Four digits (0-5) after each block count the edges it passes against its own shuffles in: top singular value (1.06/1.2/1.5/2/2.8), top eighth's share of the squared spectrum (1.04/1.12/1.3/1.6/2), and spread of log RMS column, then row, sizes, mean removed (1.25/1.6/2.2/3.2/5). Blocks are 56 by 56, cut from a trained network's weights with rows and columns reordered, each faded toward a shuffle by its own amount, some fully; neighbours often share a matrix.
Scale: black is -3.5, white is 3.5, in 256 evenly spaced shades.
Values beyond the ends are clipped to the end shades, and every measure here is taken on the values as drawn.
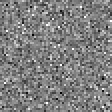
0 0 0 0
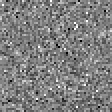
0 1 0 0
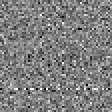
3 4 1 2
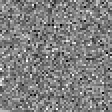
0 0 0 0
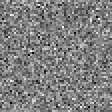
1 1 0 0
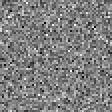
0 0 0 0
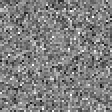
0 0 0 0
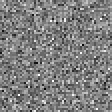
2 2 0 1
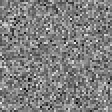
0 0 0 0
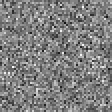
0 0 0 0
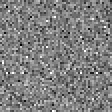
1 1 0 1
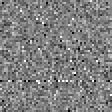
2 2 0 1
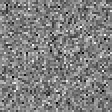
1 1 0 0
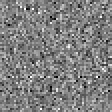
2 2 0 1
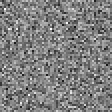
2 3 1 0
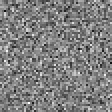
2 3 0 0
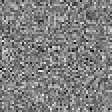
3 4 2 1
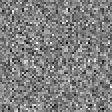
3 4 1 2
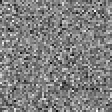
2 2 0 0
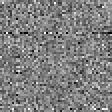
2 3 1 2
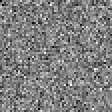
0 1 0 0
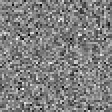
2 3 1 1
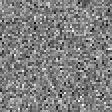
2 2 1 0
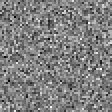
2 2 0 0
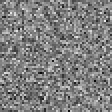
2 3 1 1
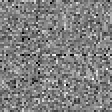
2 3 1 1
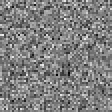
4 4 1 2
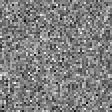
1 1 0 0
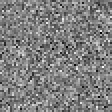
1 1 0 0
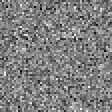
2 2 0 1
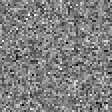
1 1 0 0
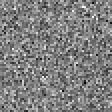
0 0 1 0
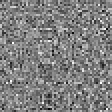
3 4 1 2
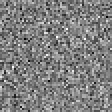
2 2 0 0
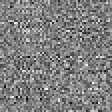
3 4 1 2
